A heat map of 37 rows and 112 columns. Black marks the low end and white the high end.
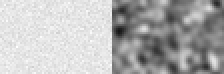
It is made of 1 by 2 panels. Panel 1,1: very high, fine-grained, faint in contrast. Panel 1,2: middling, blotchy, strong in contrast.
